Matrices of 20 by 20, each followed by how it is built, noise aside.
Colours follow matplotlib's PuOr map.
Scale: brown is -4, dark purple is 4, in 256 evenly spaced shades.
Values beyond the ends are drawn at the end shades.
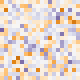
noise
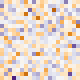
noise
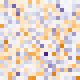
noise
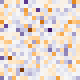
noise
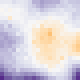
smooth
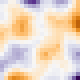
smooth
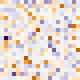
noise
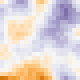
smooth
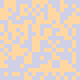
noise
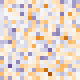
noise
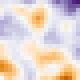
smooth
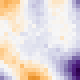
smooth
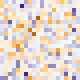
noise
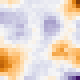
smooth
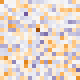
noise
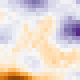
smooth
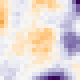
smooth
